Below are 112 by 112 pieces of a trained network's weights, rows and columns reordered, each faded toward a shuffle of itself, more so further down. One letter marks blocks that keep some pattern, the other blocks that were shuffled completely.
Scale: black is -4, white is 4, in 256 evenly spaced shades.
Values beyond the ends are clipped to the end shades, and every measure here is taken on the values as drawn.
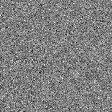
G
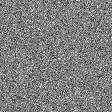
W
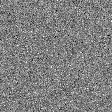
W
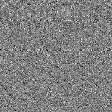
G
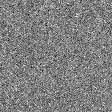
W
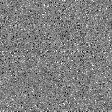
G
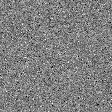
W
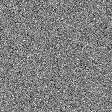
W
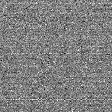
G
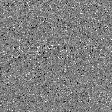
G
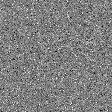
W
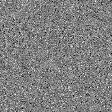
G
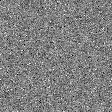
W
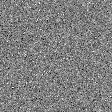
W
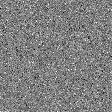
W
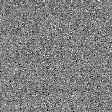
G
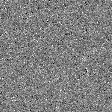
W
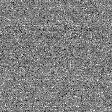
G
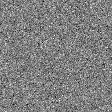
W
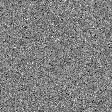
W
